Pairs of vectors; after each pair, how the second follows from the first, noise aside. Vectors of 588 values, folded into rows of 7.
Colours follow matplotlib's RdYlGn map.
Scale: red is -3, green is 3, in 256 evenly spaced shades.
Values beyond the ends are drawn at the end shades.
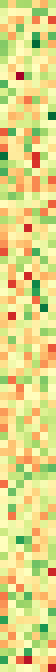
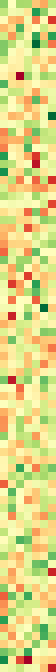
copied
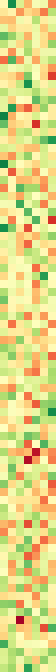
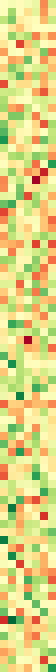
wrapped around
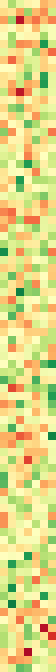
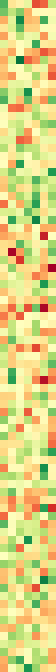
wrapped around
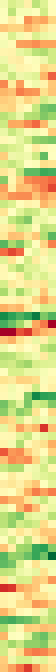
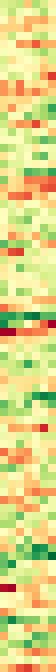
copied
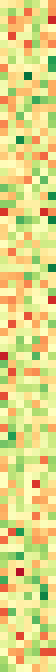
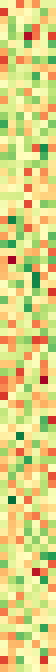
wrapped around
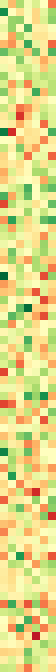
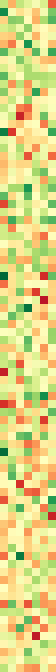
copied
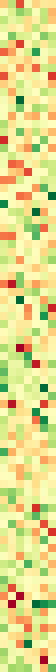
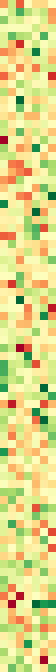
copied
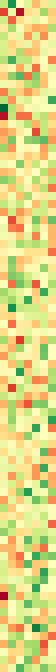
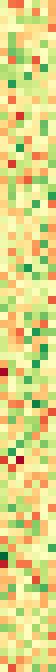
wrapped around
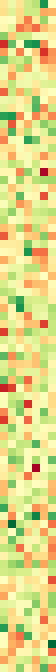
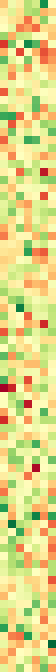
copied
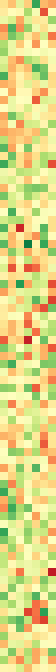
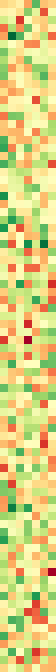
copied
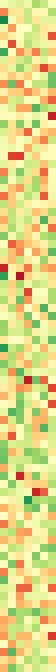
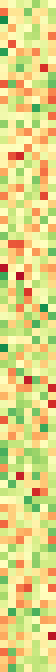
copied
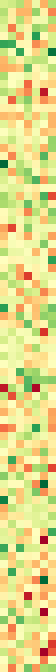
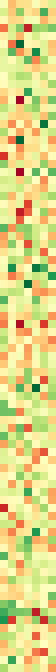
wrapped around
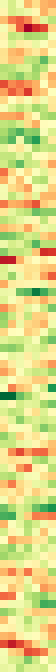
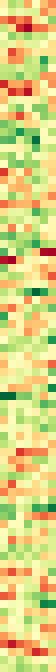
copied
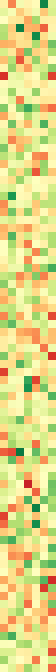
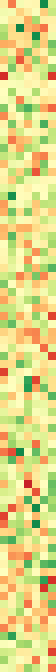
copied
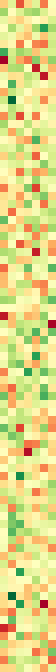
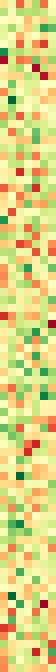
copied
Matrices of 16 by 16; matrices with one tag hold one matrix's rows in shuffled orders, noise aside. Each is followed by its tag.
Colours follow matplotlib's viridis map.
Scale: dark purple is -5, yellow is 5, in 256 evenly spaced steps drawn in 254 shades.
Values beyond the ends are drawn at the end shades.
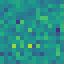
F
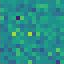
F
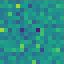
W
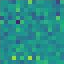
F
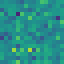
F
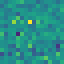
F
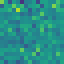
W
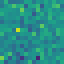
W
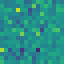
W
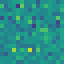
F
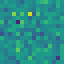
F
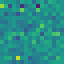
W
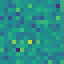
F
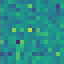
F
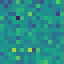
F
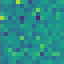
W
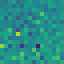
W
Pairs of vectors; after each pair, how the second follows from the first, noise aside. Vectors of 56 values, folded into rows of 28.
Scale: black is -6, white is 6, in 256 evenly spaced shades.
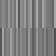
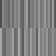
reversed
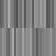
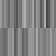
sign-scrambled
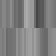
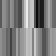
scaled up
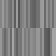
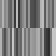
scaled up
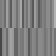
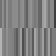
reversed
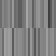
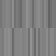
shrunk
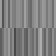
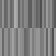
reversed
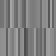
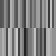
scaled up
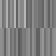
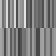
scaled up
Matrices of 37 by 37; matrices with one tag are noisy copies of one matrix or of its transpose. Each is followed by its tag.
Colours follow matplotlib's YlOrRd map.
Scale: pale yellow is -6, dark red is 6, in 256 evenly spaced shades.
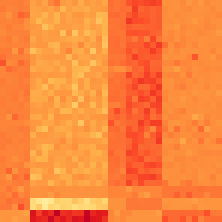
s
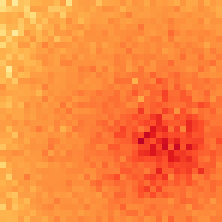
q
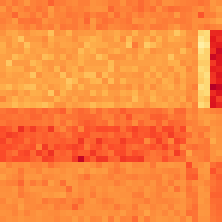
s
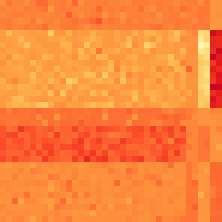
s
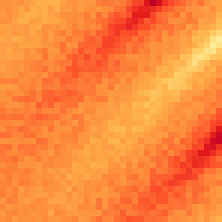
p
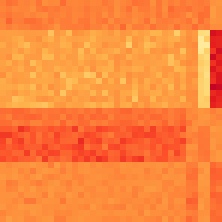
s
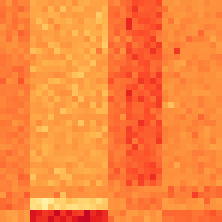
s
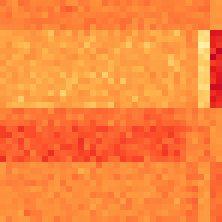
s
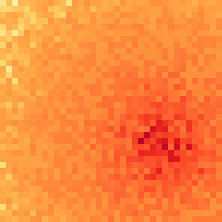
q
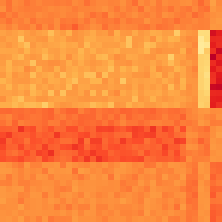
s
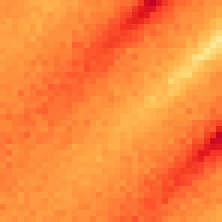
p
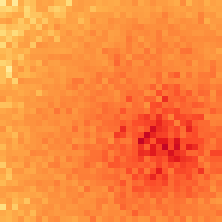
q
